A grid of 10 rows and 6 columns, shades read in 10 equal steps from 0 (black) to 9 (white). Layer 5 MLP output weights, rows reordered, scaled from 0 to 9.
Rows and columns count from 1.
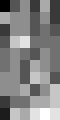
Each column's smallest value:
0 3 3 2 4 2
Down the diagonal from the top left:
0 5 5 4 5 4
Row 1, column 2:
3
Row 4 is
3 7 8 4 4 4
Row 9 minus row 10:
1 -3 -2 -2 -3 -1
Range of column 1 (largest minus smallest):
6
